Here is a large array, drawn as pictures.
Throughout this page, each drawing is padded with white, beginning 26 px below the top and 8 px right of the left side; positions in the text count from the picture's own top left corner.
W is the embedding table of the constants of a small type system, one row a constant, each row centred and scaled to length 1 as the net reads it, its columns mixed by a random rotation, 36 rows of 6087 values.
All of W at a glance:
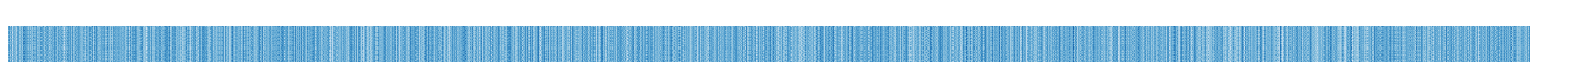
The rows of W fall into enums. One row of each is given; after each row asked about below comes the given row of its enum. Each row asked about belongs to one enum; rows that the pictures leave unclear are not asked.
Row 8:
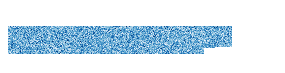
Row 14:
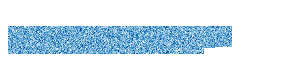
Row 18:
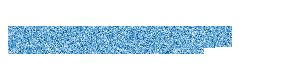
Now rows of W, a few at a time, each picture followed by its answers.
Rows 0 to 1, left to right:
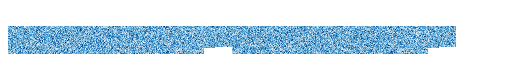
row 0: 14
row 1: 18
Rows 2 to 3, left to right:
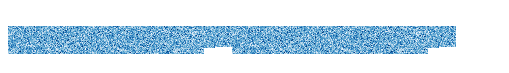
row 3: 18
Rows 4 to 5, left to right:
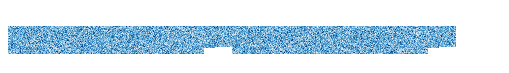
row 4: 8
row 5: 18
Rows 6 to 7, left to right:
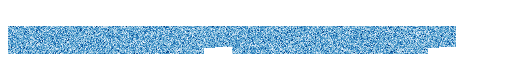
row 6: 14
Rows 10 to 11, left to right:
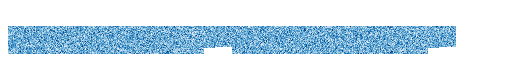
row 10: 18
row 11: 14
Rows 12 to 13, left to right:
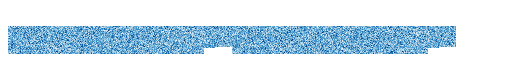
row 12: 8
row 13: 18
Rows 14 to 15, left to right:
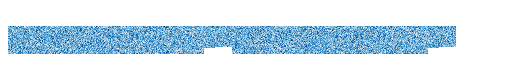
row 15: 8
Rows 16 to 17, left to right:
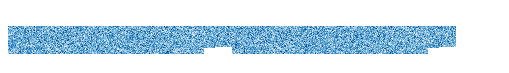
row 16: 18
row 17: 8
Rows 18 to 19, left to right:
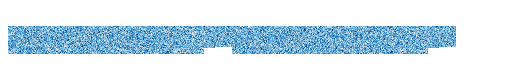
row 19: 14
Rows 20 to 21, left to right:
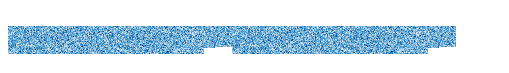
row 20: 18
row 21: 18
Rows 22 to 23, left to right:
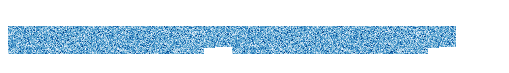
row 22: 18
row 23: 18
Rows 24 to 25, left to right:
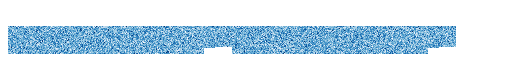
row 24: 14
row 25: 8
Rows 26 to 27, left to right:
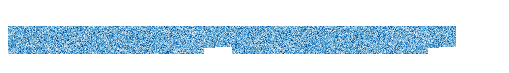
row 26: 18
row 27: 8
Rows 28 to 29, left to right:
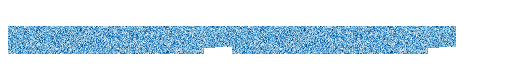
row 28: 14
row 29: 14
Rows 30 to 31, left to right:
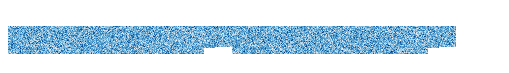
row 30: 8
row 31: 18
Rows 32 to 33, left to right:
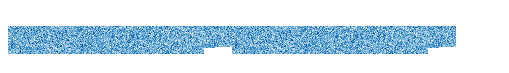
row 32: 8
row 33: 8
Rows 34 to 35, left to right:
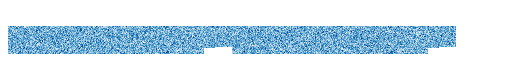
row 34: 14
